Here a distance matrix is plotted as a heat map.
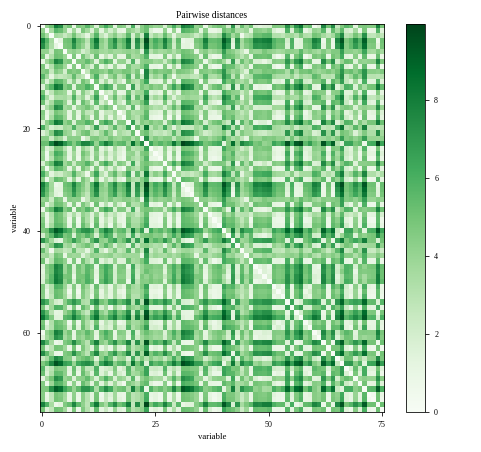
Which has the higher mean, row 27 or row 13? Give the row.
27
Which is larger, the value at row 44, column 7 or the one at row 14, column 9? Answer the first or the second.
the first
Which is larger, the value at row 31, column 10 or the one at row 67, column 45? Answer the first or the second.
the second
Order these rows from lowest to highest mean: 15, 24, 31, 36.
24, 15, 36, 31
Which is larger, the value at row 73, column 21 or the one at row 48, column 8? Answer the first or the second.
the second
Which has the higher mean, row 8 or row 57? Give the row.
57
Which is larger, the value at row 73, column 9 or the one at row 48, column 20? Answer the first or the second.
the second
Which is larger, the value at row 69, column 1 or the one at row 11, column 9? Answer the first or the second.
the second
